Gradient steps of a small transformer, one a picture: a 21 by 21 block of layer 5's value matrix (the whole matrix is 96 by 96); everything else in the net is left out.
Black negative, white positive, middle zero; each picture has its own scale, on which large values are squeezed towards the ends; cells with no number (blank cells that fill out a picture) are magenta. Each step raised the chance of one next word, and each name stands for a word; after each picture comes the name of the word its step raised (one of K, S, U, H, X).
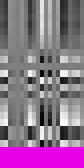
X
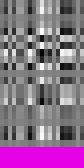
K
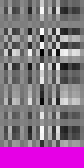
K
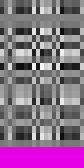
K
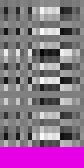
K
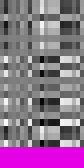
X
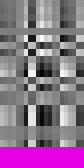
X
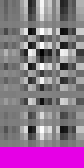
K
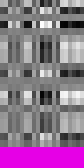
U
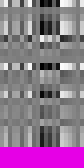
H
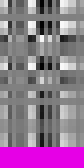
H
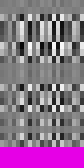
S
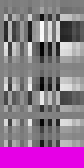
S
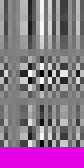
X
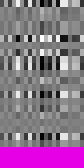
H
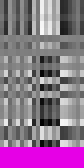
X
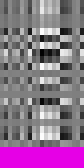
K
